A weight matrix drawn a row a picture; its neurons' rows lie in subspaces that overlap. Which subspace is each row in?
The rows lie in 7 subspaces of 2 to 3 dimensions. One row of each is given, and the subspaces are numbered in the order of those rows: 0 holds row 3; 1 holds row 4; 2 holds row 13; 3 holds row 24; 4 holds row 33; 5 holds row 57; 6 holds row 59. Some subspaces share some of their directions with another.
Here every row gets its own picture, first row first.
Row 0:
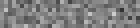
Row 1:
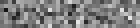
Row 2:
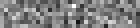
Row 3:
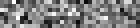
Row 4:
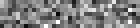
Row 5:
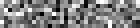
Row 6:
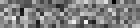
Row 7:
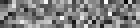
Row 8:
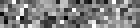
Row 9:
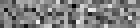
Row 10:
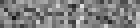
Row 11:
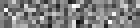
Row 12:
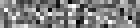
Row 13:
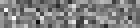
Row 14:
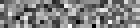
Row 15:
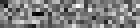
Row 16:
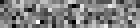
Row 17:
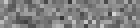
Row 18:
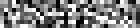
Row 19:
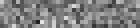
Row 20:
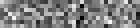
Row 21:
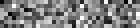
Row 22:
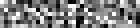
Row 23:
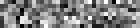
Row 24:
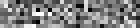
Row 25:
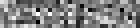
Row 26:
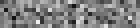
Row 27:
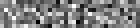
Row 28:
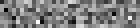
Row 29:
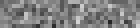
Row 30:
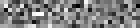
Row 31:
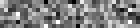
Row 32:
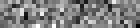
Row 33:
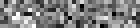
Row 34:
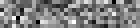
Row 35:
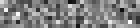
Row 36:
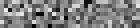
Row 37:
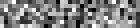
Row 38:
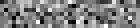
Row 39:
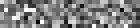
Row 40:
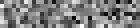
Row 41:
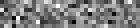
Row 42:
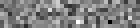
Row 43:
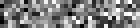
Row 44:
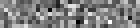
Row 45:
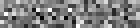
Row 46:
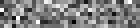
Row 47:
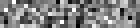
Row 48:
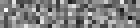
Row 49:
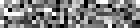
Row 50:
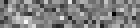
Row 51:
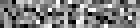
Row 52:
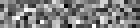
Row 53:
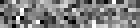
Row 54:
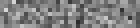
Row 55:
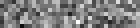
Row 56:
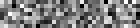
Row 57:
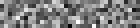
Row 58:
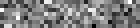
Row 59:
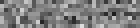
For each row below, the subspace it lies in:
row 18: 2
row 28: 6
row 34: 0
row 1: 0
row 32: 2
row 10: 4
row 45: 3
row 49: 3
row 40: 6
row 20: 4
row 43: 6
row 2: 6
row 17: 4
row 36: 3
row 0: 4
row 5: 3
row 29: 2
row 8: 6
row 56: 4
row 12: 5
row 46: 0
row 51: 1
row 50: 4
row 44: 5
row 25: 3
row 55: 6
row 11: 3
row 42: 5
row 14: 5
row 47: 6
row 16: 2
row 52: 5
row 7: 4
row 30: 3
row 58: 0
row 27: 1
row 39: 5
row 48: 4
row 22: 1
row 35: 1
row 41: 0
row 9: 1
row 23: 6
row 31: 1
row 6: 2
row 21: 4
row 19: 2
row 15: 3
